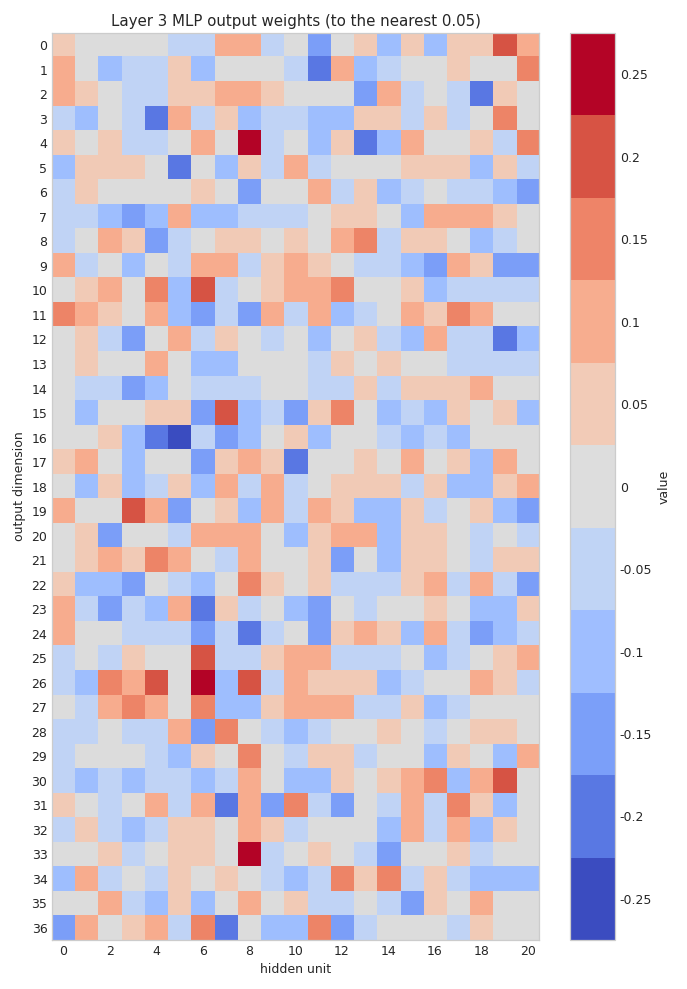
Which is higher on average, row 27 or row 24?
row 27
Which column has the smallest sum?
14
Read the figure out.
Title: Layer 3 MLP output weights (to the nearest 0.05)
x-axis: hidden unit, ticks 0 2 4 6 8 10 12 14 16 18 20
y-axis: output dimension, ticks 0 1 2 3 4 5 6 7 8 9 10 11 12 13 14 15 16 17 18 19 20 21 22 23 24 25 26 27 28 29 30 31 32 33 34 35 36 (0 at the top)
Colour bar: value, ticks -0.25 -0.2 -0.15 -0.1 -0.05 0 0.05 0.1 0.15 0.2 0.25
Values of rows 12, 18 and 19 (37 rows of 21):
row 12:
0 0.05 -0.05 -0.15 0 0.1 -0.05 0.05 0 -0.05 0 -0.1 0 0.05 -0.05 -0.1 0.1 -0.05 -0.05 -0.2 -0.1
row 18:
0 -0.1 0.05 -0.1 -0.05 0.05 -0.1 0.1 -0.05 0.1 -0.05 0 0.05 0.05 0.05 -0.05 0.05 -0.1 -0.1 0.05 0.1
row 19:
0.1 0 0 0.2 0.1 -0.15 0 0.05 -0.1 0.1 -0.05 0.1 0.05 -0.1 -0.1 0.05 -0.05 0 0.05 -0.1 -0.15
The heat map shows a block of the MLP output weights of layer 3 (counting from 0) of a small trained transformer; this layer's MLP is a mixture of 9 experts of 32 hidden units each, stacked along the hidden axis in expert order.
